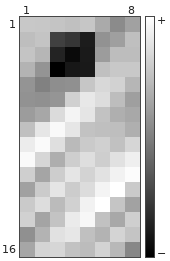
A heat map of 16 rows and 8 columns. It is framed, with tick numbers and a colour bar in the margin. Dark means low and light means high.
Odd patch: lower, in the top middle. Roughest part: top middle. Average level on the scale: 70%.
